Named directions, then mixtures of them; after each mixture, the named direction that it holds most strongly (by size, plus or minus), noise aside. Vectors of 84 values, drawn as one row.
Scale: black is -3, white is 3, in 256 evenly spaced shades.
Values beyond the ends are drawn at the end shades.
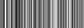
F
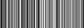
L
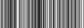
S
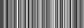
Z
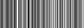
Z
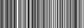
Z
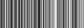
F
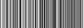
L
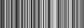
F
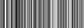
F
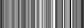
Z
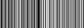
L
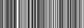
S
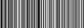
L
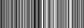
F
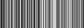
L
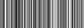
F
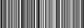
L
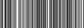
S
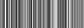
F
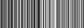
L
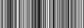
S
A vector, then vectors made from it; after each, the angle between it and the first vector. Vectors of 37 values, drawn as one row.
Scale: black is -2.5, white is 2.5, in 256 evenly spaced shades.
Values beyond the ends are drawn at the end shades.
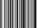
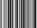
nearly parallel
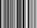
partly aligned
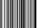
nearly parallel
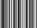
nearly opposite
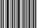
orthogonal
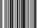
nearly parallel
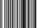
nearly parallel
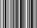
orthogonal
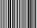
partly aligned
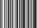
nearly parallel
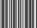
nearly opposite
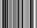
partly opposed
